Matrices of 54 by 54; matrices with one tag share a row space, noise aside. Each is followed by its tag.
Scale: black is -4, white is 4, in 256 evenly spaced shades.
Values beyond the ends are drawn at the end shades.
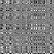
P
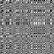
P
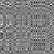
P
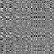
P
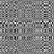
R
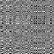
P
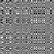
P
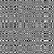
R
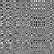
P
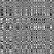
P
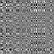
P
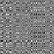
P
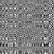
R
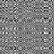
R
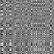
P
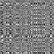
P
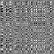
P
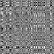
P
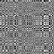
R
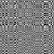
R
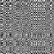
P
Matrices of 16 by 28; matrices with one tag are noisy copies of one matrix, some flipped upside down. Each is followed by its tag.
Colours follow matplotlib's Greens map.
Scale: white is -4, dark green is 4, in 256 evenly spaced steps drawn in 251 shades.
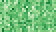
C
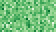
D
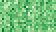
C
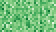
D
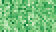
C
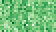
C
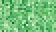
C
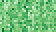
C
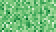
D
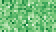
C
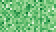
D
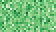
D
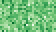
C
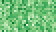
C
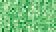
C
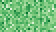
D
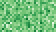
D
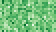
C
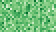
D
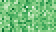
C
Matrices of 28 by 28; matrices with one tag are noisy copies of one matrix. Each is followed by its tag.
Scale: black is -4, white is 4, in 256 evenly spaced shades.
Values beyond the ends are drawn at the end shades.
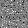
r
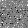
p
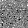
p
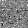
p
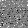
p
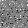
p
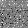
p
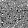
p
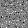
r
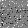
p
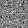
r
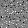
r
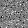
r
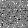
p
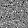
r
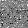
p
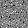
r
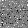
p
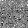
p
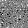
p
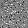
r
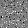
r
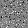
r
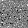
p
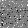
p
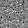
r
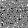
p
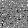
p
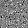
r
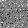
p
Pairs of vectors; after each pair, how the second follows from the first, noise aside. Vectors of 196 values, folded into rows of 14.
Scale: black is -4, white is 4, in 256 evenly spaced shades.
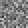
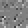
partly zeroed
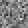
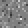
partly zeroed
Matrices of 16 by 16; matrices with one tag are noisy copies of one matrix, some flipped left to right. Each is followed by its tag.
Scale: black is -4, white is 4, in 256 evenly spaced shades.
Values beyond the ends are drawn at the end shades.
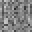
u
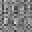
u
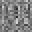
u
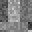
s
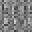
u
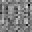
u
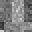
s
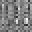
u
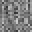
u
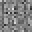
u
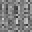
u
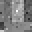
s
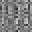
u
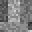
s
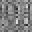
u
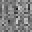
u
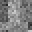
s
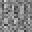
u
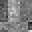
s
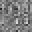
u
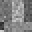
s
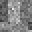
s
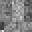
s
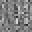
u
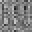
u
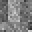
s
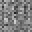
u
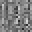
u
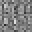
u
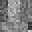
s
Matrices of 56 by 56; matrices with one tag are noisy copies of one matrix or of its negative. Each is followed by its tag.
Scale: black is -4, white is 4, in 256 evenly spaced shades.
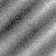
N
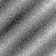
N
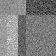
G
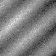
N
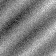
N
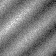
N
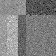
G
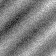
N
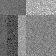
G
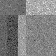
G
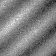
N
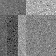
G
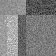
G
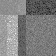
G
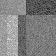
G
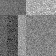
G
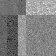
G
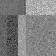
G
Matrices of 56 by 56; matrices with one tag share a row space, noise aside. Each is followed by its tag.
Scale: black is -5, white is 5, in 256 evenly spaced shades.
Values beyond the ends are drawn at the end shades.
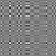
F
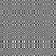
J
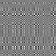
J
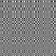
J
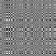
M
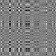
F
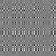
J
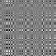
M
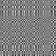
J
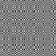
J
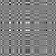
F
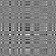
F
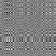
M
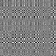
J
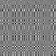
J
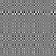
J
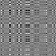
F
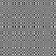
J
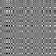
M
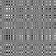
M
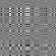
F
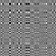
F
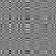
F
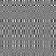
J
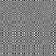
J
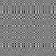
J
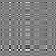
F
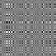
M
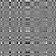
F
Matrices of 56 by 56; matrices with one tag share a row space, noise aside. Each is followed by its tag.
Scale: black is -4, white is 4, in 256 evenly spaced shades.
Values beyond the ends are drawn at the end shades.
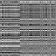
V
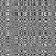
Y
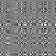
Y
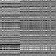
V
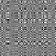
Y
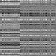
V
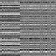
V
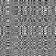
Y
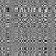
Y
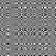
Y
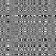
Y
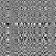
Y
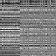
V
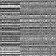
V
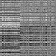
V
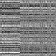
V
